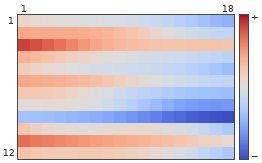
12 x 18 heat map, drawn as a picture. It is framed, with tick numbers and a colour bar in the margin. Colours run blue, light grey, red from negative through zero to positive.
Values rise toward the left. The grain runs across in streaks. Horizontal stripes repeat 3 times down the table. The ninth with the highest average is the top left.
